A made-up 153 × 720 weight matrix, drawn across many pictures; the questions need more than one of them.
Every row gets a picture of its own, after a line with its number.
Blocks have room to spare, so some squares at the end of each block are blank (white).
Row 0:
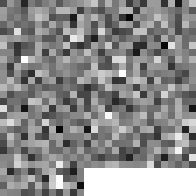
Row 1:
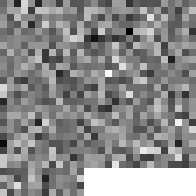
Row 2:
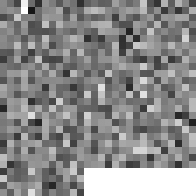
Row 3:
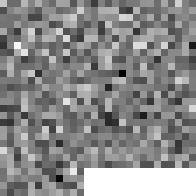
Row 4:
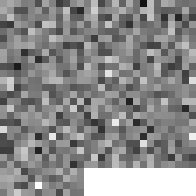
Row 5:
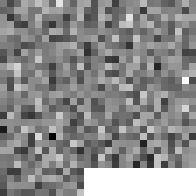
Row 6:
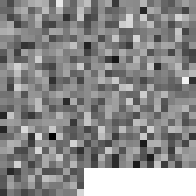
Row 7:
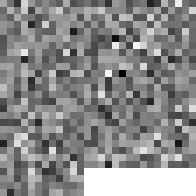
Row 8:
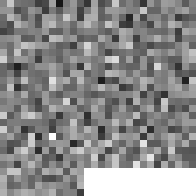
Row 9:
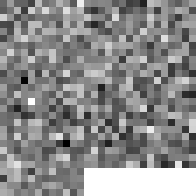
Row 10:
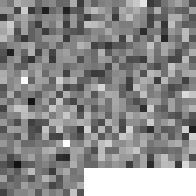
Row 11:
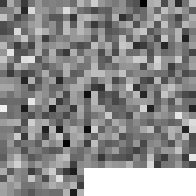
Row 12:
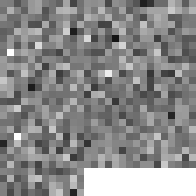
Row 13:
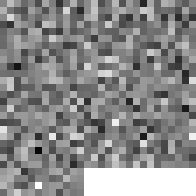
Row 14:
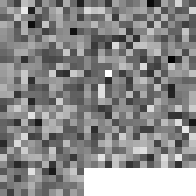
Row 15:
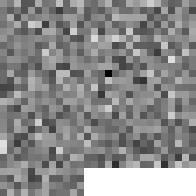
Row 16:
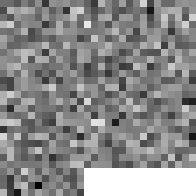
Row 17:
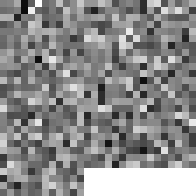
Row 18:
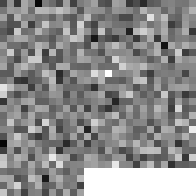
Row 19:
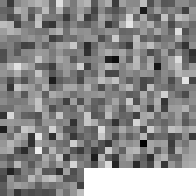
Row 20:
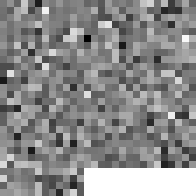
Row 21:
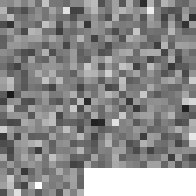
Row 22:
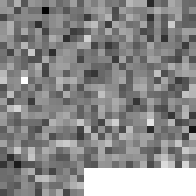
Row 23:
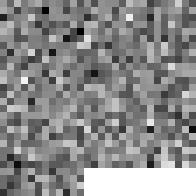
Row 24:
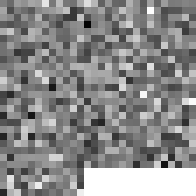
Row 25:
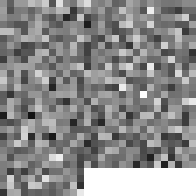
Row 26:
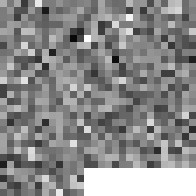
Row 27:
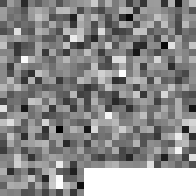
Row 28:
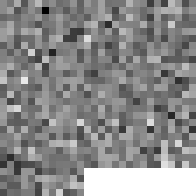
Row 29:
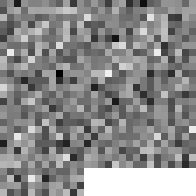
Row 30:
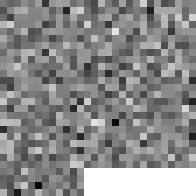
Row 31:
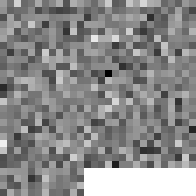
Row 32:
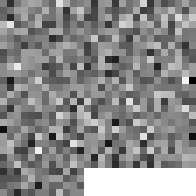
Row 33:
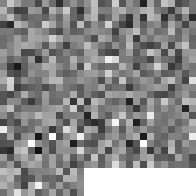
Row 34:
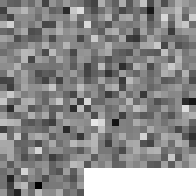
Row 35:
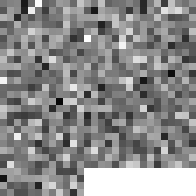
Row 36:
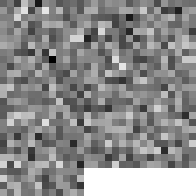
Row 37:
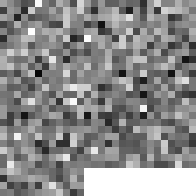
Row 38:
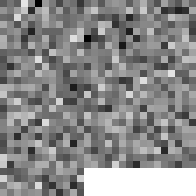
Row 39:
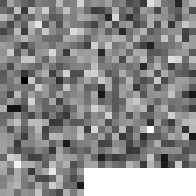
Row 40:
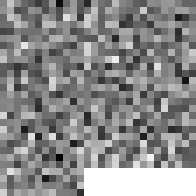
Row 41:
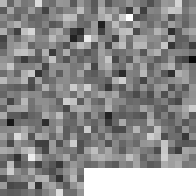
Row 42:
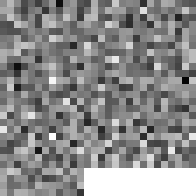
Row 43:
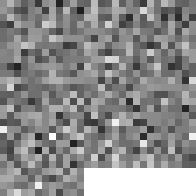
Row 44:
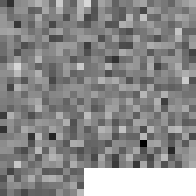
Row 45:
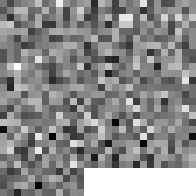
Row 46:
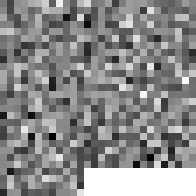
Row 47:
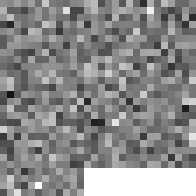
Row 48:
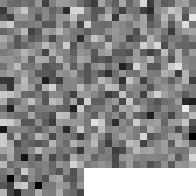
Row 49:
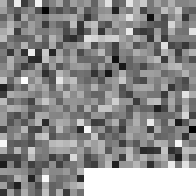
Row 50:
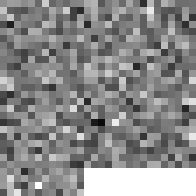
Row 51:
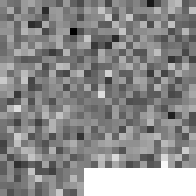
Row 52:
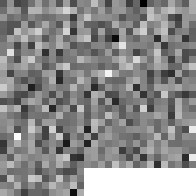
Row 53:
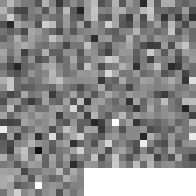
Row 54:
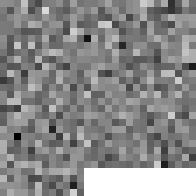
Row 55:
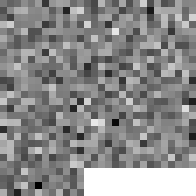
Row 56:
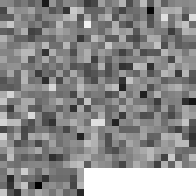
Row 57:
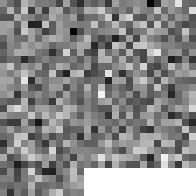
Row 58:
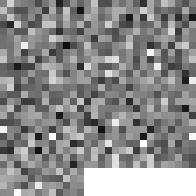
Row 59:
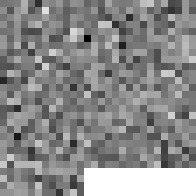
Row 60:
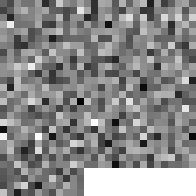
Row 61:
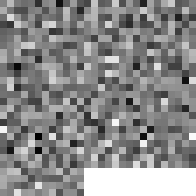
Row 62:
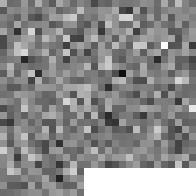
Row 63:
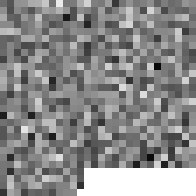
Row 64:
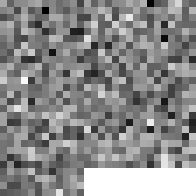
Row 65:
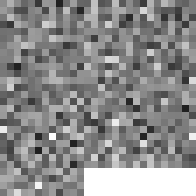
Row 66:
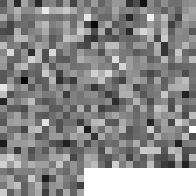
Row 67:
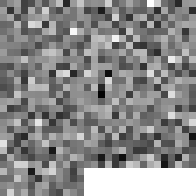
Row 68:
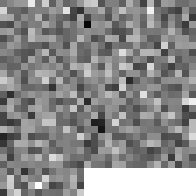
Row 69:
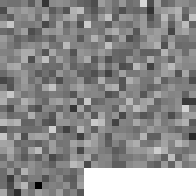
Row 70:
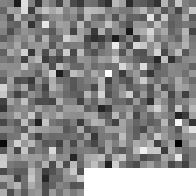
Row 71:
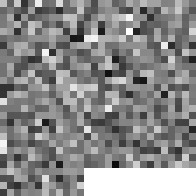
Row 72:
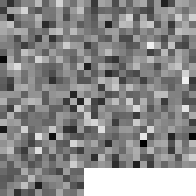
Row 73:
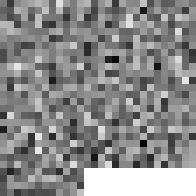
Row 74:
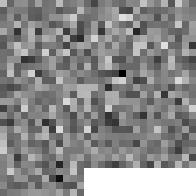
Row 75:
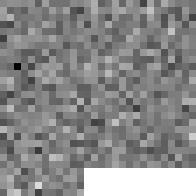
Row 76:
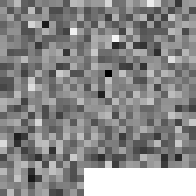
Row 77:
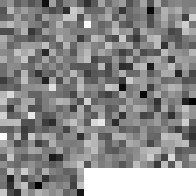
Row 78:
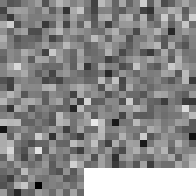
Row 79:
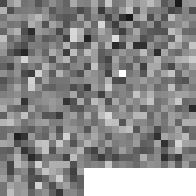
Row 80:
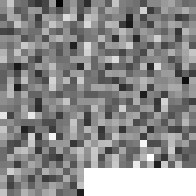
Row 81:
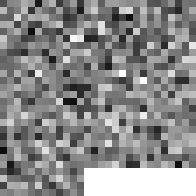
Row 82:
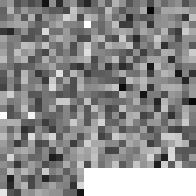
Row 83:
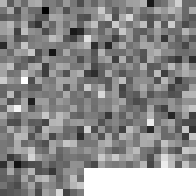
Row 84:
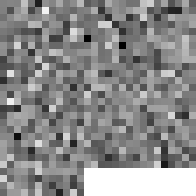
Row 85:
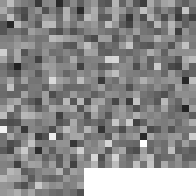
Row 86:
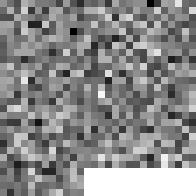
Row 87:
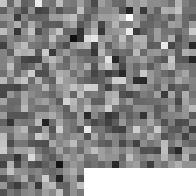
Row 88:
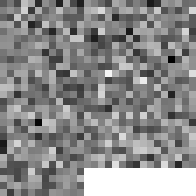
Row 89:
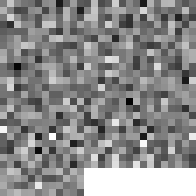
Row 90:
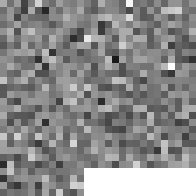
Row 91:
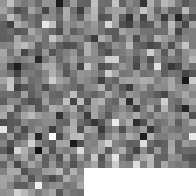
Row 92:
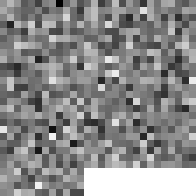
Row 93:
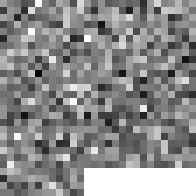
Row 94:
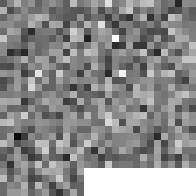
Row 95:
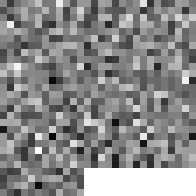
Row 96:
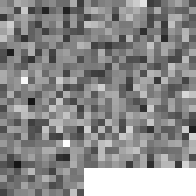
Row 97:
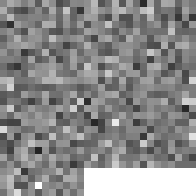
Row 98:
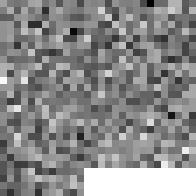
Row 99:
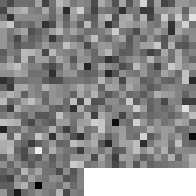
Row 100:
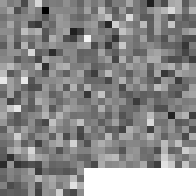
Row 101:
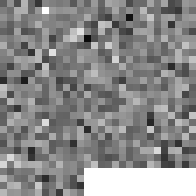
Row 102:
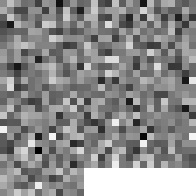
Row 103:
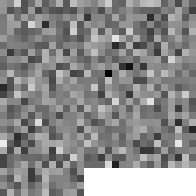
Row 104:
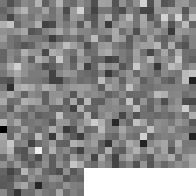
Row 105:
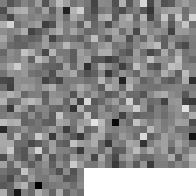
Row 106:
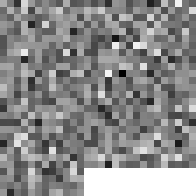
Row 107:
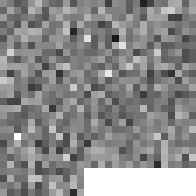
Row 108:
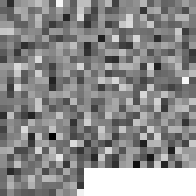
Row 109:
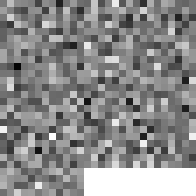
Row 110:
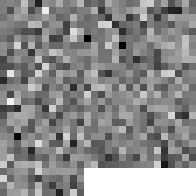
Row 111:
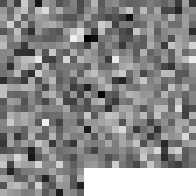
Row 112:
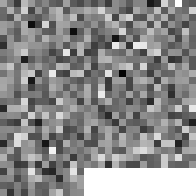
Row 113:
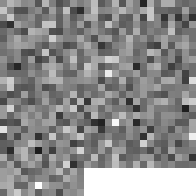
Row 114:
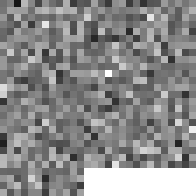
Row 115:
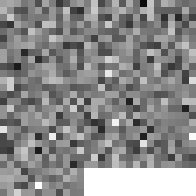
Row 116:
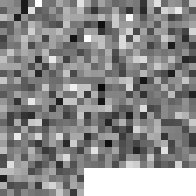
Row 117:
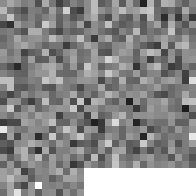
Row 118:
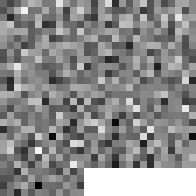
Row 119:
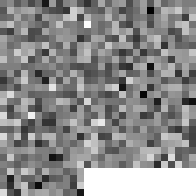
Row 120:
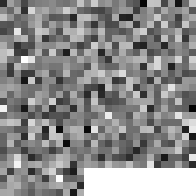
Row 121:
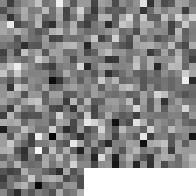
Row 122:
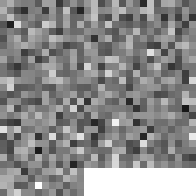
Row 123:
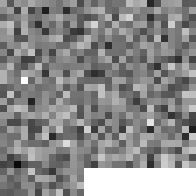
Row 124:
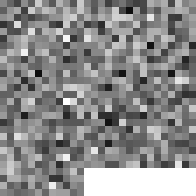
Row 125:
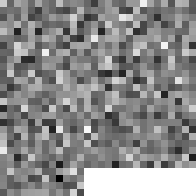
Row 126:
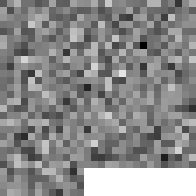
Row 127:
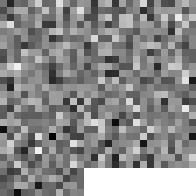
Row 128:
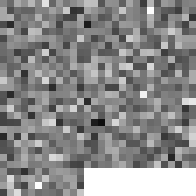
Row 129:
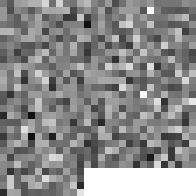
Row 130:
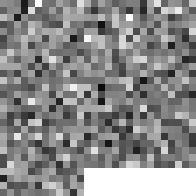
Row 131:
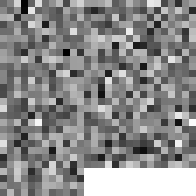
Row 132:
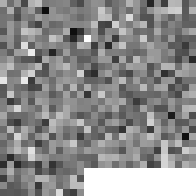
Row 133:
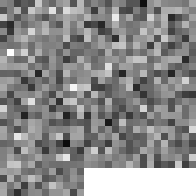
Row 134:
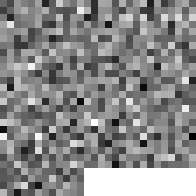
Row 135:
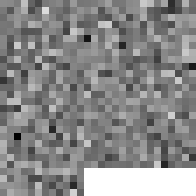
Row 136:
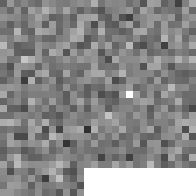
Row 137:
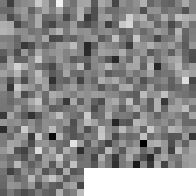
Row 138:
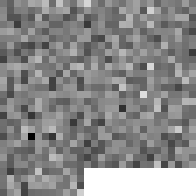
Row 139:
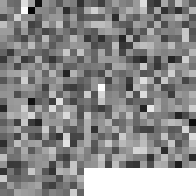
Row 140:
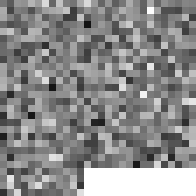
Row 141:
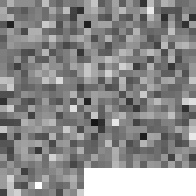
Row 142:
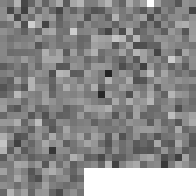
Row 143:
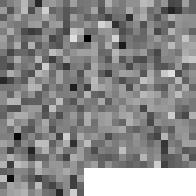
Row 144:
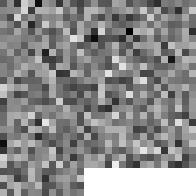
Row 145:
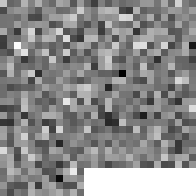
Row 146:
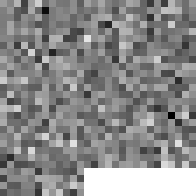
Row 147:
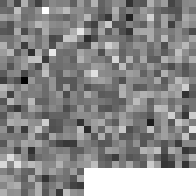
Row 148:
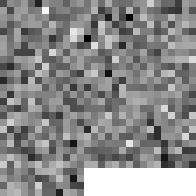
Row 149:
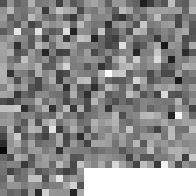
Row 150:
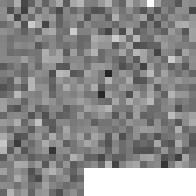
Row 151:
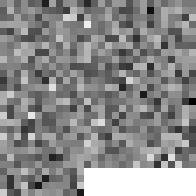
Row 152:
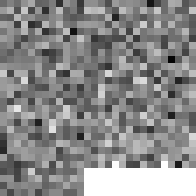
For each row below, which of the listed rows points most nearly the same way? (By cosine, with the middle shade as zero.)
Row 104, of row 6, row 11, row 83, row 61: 6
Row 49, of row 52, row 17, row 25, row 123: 123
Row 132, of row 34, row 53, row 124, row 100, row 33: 100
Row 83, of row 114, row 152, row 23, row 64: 64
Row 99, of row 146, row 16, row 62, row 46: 16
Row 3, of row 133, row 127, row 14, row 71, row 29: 71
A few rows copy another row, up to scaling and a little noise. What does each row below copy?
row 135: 54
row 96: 10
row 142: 150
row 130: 116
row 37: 93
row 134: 60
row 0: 27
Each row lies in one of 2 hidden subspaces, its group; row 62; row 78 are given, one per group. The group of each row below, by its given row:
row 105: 78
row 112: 62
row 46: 78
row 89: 78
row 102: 78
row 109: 78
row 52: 62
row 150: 62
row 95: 78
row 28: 62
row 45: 78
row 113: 78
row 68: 78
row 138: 78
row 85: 78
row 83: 62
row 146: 62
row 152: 62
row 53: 78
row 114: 62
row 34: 78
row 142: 62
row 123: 62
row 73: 78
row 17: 62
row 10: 62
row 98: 62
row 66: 62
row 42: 78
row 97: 78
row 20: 62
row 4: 78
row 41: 62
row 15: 62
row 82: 78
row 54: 62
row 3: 62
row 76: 62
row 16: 78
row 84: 62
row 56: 78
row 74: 62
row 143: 62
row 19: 78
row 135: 62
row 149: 62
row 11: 62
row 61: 78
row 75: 78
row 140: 78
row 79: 62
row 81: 62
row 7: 62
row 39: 62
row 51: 62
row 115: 78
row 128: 78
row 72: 78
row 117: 78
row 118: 78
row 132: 62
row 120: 62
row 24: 78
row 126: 62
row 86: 62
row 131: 62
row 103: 62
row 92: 78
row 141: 78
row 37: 62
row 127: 78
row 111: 62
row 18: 62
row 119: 78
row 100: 62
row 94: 62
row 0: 62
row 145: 62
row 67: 62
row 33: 78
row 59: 62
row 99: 78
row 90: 62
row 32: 78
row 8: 78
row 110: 62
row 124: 62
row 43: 78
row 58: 78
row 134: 78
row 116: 62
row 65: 78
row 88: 62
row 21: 78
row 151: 78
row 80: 78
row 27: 62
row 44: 78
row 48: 78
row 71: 62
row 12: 62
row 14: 62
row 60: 78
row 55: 78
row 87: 62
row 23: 62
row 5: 78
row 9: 62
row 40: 78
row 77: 78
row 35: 62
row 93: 62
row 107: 62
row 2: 62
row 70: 62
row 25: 78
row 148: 62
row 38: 62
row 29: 62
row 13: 78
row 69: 78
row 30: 78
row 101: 62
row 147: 62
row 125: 62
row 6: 78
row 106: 62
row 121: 78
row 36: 62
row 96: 62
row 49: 62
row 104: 78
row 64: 62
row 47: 78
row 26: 62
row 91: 78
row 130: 62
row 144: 62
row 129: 78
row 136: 62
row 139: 62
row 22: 62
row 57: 62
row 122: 78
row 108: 78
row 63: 78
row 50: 78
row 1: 62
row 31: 62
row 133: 62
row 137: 78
